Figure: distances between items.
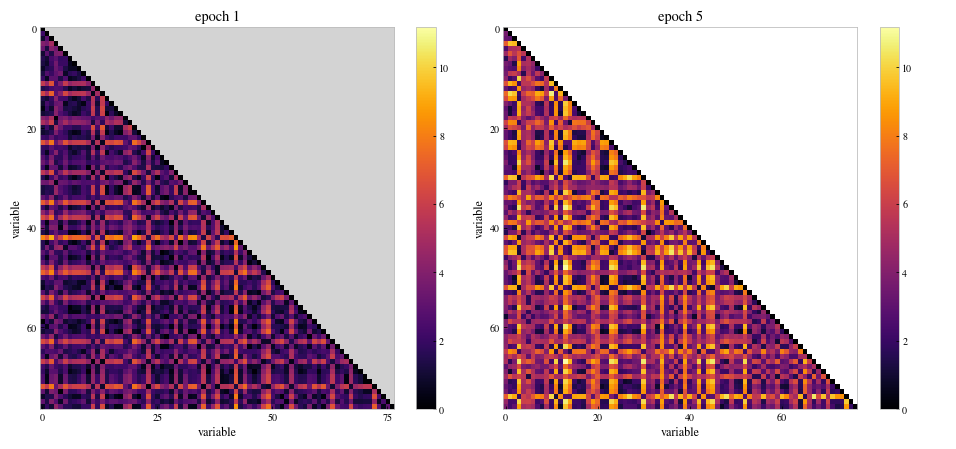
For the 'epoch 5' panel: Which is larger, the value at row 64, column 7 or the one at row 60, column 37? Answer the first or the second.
the second
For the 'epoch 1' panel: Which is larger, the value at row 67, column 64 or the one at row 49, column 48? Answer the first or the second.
the first
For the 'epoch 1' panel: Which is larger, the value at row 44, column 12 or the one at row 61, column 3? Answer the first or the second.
the second
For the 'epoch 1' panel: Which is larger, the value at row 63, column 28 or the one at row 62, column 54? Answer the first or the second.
the first
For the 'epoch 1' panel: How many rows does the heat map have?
77
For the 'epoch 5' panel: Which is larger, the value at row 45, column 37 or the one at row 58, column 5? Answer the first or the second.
the first
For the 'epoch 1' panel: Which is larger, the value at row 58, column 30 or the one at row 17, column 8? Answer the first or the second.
the first
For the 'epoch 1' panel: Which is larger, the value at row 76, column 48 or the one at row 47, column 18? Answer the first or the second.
the first
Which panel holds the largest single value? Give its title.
epoch 5
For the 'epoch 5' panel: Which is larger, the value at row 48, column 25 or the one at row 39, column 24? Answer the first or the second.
the second
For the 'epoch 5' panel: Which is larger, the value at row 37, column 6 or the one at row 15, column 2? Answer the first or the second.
the first
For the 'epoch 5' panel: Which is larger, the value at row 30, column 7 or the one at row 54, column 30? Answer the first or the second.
the first
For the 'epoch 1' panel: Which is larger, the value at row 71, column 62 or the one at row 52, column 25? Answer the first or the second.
the first
